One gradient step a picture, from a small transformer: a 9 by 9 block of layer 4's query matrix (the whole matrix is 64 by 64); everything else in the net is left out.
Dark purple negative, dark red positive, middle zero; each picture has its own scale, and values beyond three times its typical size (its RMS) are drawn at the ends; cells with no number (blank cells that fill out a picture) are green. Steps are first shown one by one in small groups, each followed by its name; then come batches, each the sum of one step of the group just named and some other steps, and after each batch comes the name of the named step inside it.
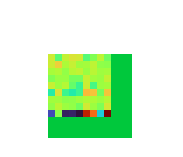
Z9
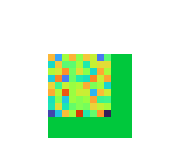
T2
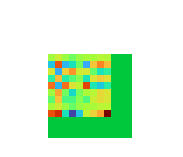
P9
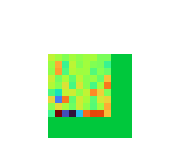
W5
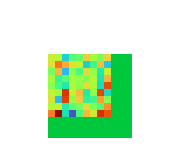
W5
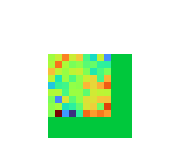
W5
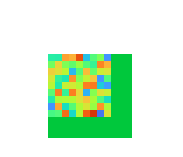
T2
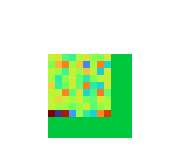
P9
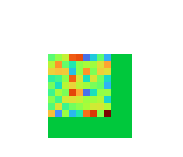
T2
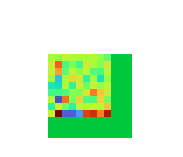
W5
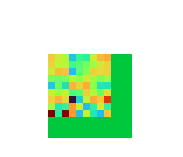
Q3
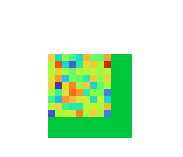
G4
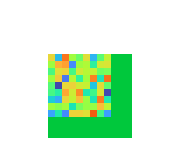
G4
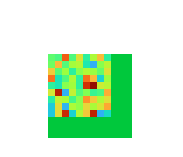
Q3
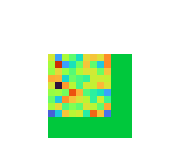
G4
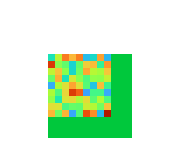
G4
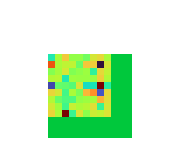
Q3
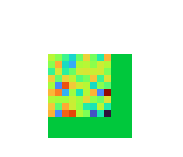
G4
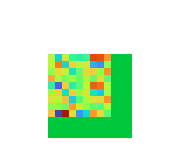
Q3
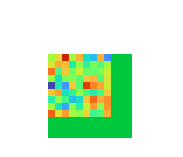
Q3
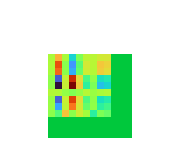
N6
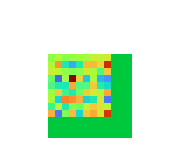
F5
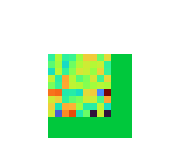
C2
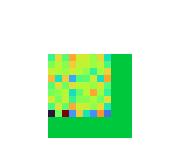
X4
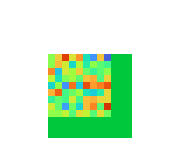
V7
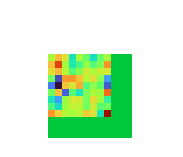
N6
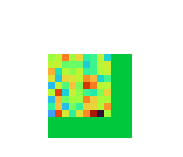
V7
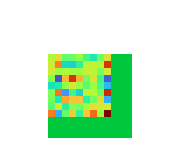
F5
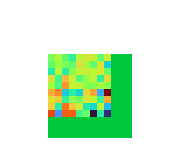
C2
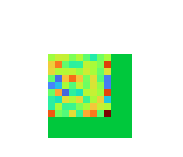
F5
